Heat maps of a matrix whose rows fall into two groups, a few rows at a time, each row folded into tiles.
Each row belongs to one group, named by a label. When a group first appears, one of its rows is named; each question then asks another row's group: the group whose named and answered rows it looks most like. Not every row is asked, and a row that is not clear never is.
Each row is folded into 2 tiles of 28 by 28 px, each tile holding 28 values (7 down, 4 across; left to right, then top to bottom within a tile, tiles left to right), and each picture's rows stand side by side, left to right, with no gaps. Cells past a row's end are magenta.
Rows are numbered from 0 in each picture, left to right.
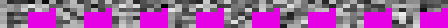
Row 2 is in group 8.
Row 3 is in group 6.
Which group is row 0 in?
6
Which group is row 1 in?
8
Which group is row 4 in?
6
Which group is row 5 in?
6
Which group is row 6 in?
8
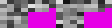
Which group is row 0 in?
6
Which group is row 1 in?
6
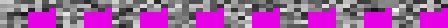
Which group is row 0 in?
6
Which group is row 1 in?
8
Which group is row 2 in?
6
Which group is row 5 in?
6
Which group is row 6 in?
8
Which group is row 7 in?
6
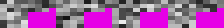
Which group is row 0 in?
8
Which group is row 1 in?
6
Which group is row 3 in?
8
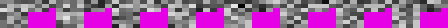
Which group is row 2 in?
6
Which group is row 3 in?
8
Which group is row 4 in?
8
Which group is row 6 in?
6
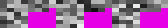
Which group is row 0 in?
8
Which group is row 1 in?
8
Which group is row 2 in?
8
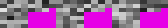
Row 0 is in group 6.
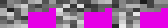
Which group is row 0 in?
8
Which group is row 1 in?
8
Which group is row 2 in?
8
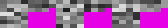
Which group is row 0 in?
8
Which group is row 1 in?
8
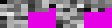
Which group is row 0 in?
8
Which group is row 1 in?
8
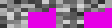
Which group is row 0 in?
8
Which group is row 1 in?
6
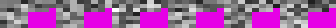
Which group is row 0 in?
8
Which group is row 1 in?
8
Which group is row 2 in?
6
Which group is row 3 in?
8
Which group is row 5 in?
8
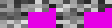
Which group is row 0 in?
6
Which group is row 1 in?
6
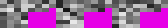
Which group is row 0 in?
6
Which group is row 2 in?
8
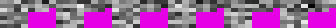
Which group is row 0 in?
6
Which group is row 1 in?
8
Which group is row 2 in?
6
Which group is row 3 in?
6
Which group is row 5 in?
8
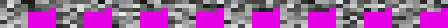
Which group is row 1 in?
6
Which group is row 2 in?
8
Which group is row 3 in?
8
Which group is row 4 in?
8
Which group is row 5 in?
8
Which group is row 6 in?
6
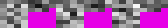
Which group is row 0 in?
8
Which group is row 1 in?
8
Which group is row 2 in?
8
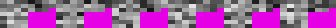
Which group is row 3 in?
8
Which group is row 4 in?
6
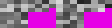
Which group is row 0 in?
6
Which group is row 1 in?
6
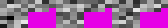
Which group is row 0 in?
6
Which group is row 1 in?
6
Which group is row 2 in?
6
